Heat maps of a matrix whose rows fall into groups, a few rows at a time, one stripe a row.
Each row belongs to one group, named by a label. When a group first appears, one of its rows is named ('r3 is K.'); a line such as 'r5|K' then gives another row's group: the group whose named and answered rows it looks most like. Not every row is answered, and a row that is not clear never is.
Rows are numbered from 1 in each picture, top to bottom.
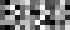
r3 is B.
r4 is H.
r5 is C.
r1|B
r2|H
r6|B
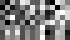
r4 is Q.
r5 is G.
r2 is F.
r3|B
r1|B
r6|H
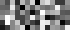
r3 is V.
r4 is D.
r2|Q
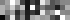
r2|D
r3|V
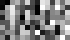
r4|Q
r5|Q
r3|Q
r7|C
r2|V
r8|B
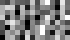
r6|G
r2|D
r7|H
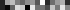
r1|H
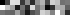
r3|V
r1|Q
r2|D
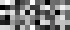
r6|D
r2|B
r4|B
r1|D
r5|B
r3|D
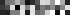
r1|V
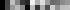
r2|G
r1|G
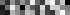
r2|Q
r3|B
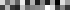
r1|D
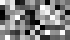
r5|V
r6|C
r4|Q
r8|C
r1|D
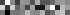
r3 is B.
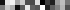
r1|C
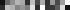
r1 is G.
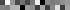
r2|Q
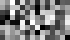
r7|V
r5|F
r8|H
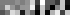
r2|H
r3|Q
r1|H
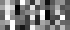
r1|C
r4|H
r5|V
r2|D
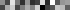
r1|Q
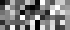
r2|V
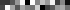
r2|C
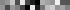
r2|G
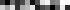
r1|B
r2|D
